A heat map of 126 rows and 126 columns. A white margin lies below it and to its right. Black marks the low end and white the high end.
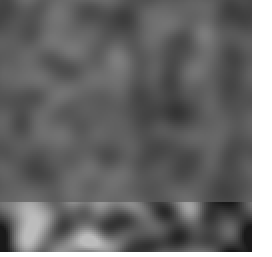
Histogram: skewed, a long tail of high values. Seam: horizontal, 80% of the way down, the top part calmer. Mirror symmetry: none. Ninth with the highest average: bottom left.
